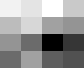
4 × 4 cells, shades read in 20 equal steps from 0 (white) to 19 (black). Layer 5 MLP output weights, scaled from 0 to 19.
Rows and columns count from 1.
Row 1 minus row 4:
-10 -5 -12 -9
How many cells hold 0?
1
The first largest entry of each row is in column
4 4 3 4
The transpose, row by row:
1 5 8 11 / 2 3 11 7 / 0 7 19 12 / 4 8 15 13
